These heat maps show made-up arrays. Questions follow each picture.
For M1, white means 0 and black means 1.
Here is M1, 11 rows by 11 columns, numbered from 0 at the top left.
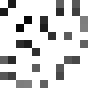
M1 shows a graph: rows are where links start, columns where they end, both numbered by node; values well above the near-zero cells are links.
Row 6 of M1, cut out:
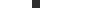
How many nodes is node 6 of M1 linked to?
1
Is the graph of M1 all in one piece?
no
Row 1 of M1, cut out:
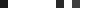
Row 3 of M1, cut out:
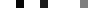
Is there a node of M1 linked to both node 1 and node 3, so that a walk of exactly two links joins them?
no
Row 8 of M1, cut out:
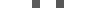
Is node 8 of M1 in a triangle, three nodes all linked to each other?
no
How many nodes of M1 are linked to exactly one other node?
1
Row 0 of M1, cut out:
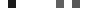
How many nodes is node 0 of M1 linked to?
3
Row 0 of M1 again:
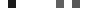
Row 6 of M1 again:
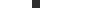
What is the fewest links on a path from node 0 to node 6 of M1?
4
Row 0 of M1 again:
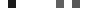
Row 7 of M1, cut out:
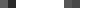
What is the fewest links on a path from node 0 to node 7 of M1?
1
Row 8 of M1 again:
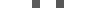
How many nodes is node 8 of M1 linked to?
2
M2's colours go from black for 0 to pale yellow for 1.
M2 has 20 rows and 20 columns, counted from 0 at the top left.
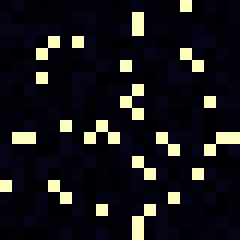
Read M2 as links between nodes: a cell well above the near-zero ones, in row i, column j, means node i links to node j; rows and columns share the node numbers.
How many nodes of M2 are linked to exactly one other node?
9
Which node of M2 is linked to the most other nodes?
node 11
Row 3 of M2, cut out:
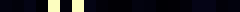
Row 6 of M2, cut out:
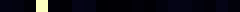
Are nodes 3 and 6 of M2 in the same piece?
yes
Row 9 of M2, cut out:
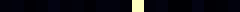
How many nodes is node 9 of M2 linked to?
1
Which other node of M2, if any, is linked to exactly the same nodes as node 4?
none
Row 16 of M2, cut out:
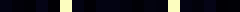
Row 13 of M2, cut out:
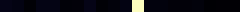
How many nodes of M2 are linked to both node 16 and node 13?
0
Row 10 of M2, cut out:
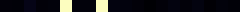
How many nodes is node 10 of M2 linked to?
2
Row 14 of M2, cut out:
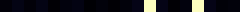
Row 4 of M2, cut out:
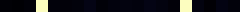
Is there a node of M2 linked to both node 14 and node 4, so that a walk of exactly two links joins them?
no
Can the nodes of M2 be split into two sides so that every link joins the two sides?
no
